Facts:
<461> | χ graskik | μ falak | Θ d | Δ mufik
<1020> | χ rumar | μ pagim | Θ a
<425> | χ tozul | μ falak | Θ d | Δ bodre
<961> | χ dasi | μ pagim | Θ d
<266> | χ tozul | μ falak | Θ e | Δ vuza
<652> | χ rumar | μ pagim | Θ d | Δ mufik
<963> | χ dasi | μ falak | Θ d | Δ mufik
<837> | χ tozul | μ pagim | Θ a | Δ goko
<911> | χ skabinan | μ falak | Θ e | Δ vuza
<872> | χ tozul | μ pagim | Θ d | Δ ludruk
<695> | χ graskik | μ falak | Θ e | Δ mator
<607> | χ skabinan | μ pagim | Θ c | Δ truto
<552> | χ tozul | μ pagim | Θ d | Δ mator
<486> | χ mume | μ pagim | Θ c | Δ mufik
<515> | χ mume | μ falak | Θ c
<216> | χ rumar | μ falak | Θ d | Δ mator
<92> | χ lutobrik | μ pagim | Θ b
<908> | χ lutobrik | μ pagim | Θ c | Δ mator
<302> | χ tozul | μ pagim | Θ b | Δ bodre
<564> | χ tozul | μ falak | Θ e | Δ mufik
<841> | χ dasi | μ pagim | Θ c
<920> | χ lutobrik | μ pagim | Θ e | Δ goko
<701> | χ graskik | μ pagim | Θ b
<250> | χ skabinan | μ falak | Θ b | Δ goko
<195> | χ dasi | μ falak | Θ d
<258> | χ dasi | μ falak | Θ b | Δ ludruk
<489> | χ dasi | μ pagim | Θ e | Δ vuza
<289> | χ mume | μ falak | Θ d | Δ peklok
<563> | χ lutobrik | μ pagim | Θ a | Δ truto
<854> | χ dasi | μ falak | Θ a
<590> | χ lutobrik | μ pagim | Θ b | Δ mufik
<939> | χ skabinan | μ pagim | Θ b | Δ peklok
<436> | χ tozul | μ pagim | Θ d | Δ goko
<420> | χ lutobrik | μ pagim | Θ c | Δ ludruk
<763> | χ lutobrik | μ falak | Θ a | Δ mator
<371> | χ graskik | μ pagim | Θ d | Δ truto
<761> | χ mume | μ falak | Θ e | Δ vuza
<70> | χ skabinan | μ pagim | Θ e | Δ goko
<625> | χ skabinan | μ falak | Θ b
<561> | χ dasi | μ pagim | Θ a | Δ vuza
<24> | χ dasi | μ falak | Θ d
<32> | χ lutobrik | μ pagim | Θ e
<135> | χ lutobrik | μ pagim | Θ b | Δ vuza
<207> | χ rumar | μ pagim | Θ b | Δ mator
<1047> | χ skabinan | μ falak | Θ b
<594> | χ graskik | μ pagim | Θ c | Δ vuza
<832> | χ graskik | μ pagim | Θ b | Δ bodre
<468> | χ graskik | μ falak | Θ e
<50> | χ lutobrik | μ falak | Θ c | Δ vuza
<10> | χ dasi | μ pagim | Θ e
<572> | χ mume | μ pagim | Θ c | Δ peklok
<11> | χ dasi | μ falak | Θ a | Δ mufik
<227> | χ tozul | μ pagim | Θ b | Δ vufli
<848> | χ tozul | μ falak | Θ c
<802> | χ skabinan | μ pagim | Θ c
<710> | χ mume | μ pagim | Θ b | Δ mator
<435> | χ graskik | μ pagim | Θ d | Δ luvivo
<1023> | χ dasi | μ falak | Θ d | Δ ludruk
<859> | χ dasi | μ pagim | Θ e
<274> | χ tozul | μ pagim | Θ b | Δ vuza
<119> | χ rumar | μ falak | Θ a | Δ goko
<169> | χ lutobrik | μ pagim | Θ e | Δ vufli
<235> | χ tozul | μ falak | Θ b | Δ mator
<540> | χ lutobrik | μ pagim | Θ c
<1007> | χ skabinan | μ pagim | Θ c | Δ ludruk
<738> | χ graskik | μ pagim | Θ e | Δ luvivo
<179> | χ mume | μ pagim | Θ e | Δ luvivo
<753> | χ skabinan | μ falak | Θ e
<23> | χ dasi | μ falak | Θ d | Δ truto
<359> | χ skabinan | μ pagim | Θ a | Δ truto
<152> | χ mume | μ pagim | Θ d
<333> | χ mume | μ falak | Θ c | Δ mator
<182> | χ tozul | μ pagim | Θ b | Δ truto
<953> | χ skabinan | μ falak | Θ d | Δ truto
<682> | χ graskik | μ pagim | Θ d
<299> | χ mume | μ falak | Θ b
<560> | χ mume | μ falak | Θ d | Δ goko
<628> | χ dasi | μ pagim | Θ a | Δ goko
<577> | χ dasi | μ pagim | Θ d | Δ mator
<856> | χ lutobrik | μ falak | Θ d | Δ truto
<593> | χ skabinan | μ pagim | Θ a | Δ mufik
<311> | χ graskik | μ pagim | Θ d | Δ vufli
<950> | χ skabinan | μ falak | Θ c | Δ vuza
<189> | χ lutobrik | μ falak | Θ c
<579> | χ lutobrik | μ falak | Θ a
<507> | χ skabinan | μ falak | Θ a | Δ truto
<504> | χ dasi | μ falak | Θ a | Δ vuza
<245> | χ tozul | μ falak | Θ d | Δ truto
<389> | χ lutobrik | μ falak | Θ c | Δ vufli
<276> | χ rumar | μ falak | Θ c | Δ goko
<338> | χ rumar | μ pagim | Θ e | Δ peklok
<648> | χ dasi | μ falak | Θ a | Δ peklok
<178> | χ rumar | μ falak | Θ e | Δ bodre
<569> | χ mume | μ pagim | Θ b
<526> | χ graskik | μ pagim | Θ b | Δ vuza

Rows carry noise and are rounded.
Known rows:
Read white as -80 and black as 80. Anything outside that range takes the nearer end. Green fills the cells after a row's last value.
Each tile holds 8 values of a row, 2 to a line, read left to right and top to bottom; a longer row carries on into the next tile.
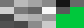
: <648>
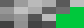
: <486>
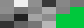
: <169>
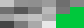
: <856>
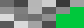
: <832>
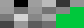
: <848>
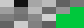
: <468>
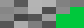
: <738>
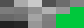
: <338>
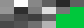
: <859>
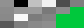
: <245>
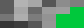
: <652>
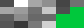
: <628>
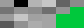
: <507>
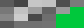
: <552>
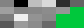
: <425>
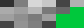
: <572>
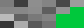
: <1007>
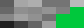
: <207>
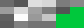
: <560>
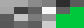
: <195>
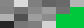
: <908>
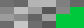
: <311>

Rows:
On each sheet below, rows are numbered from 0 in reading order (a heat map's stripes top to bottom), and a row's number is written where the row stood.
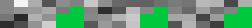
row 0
<920>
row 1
<579>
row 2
<569>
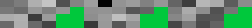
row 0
<152>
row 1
<950>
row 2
<274>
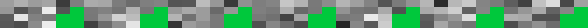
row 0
<23>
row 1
<763>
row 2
<939>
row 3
<179>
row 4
<389>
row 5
<695>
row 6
<182>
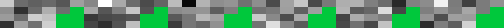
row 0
<189>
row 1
<489>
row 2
<911>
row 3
<682>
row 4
<258>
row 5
<590>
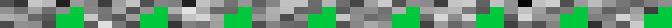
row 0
<302>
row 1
<701>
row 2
<250>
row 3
<710>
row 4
<359>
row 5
<333>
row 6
<235>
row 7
<50>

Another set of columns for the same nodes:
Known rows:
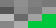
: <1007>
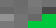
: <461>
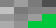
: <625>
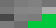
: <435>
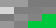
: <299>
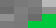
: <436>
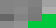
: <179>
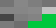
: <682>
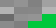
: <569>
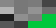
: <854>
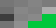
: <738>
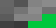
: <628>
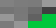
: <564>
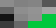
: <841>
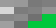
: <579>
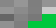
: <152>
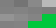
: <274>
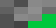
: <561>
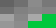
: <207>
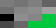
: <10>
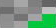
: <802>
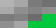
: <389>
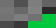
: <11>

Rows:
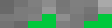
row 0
<371>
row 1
<872>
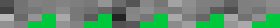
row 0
<652>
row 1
<560>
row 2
<577>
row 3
<333>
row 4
<70>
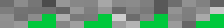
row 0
<178>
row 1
<908>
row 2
<950>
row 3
<1020>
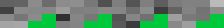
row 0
<338>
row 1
<468>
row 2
<504>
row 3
<920>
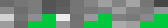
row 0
<119>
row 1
<593>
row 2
<753>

